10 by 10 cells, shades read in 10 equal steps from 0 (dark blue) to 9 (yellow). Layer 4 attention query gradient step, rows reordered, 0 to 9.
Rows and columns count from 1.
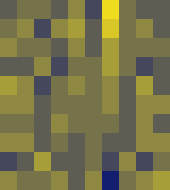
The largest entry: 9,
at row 1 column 7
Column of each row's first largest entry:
7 7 7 7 1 1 4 1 3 10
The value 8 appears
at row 2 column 7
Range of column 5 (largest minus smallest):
3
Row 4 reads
3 3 5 2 4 4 6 4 2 3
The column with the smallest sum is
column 3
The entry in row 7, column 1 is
4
